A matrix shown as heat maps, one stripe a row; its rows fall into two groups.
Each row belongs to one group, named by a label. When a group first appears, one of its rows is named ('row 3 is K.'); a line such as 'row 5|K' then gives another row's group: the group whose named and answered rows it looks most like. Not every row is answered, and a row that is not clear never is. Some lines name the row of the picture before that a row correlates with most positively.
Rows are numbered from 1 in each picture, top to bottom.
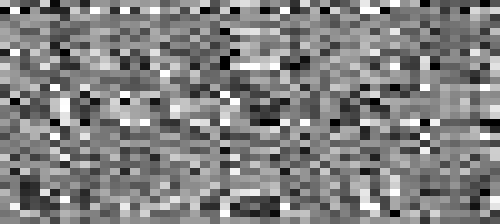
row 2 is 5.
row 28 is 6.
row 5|6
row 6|5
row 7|6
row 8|5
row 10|6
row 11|5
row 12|5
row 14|5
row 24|5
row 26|6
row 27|6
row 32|6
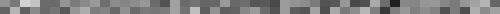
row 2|5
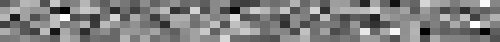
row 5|6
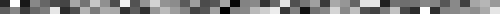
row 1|5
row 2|6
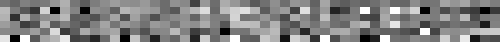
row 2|6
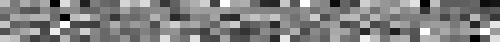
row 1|6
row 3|5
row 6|5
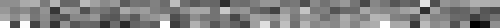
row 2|6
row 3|5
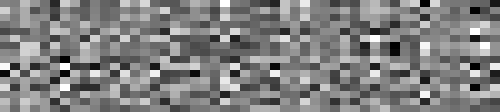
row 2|5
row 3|6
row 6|5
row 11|5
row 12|6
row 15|6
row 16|5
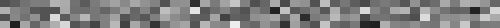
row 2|5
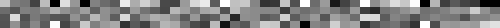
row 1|6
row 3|5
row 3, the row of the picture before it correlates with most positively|2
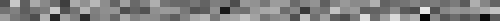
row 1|5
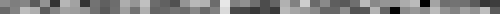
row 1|6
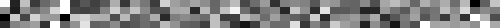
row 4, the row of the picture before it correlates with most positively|2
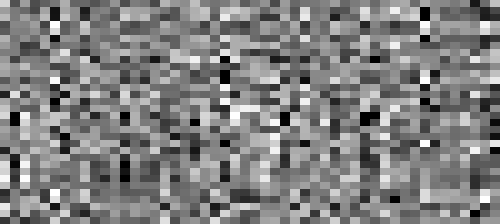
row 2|6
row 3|6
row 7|6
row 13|6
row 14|5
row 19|6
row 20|5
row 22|5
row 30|6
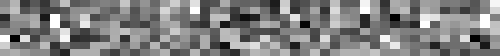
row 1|5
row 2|5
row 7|6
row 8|5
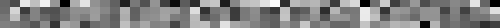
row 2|5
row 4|6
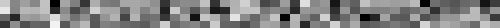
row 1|6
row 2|6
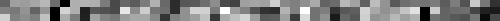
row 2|6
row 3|6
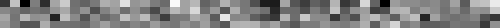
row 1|5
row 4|6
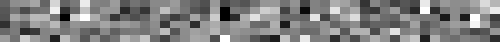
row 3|5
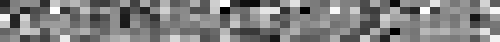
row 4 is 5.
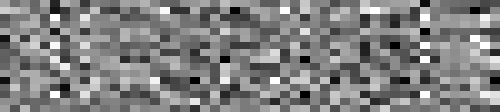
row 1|6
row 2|5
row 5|6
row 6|5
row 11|6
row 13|5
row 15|5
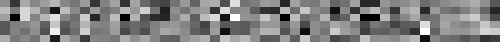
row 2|6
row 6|6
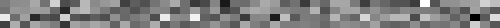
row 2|5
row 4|5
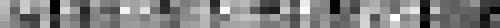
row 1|6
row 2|6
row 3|6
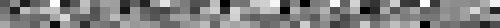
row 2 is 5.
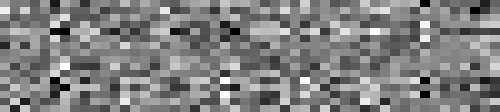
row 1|6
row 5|5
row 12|6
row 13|5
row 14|6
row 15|5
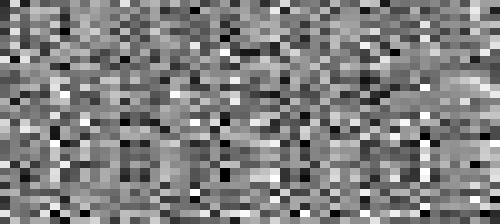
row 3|5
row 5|5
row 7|5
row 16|5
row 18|5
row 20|6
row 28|5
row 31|6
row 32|5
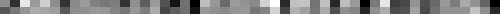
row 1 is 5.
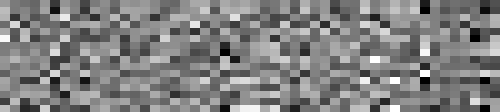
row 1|6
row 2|6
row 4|5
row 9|5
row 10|6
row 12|6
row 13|6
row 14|5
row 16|6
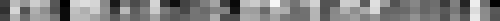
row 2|5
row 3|5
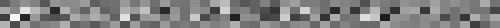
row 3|5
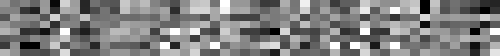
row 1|6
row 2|6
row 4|6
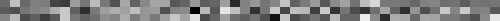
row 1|5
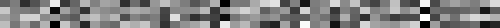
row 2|6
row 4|6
